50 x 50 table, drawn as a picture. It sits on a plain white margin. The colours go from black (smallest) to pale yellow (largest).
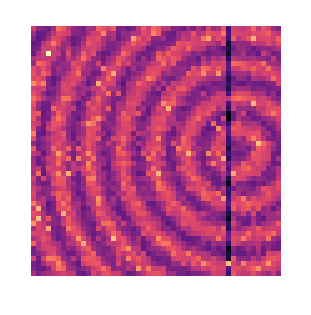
Rings: centred on the middle right. Histogram: bell-shaped. Slope: none. Odd lines: column 40.
